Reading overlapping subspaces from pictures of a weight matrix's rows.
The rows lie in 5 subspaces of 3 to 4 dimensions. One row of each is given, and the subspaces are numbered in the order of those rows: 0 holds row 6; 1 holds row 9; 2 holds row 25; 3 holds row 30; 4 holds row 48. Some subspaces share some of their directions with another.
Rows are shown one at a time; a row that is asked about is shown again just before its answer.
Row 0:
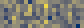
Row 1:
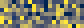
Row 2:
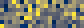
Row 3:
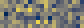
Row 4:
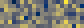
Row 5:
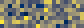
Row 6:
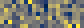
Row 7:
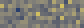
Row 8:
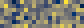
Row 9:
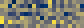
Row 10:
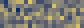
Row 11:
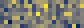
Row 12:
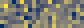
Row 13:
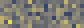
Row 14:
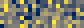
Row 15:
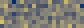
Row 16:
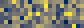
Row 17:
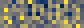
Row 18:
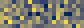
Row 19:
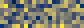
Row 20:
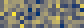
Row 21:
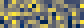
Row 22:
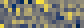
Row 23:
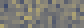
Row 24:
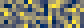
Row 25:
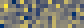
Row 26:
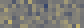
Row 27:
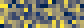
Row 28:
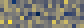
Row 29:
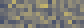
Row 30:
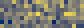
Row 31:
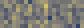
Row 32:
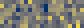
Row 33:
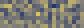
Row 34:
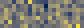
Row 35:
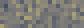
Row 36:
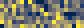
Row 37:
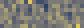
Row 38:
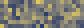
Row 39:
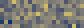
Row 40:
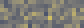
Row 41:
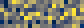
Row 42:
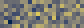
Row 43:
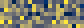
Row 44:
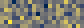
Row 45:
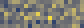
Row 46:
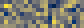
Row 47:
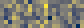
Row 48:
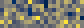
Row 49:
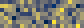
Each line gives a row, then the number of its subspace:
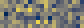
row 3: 4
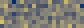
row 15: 1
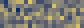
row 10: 3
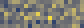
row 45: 4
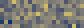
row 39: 0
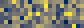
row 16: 1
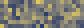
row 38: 3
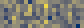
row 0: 0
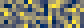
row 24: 0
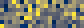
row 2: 2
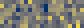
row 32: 0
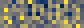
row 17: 0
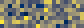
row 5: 1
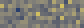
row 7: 0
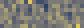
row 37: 3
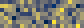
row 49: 0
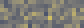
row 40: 4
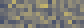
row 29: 1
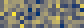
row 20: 2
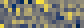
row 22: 3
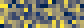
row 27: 1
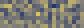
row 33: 0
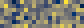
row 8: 1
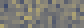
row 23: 2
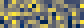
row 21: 1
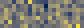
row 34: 4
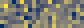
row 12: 2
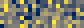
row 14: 2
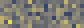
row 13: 2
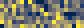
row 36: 3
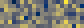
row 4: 1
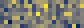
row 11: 4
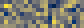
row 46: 0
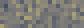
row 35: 2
